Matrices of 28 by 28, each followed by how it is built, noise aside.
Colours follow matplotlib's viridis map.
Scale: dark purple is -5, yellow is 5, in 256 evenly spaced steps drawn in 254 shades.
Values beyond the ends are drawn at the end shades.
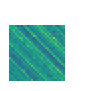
Toeplitz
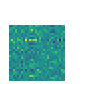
low rank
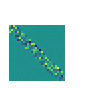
banded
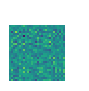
low rank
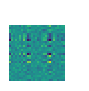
low rank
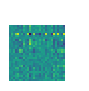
low rank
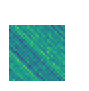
Toeplitz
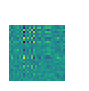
low rank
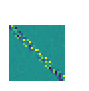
banded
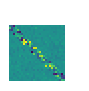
banded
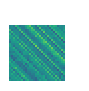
Toeplitz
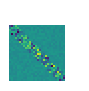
banded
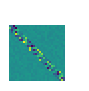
banded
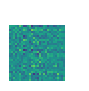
low rank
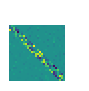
banded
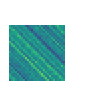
Toeplitz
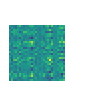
low rank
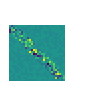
banded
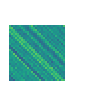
Toeplitz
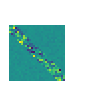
banded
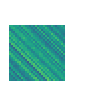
Toeplitz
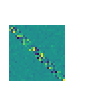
banded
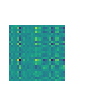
low rank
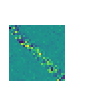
banded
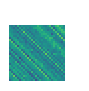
Toeplitz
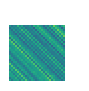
Toeplitz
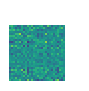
low rank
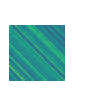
Toeplitz
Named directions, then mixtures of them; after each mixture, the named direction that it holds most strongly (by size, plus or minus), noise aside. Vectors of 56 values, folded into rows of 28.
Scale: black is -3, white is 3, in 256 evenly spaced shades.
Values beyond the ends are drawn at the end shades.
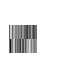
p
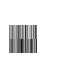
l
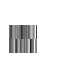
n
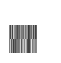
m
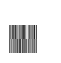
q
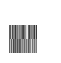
q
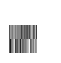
p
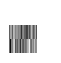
p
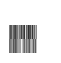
l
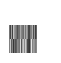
m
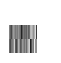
n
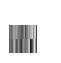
n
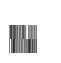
p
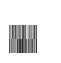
q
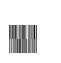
q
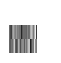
n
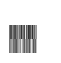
l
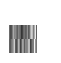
n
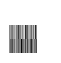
l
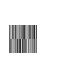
q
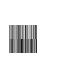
l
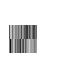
p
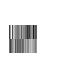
p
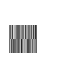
m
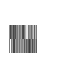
p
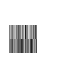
l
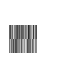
m
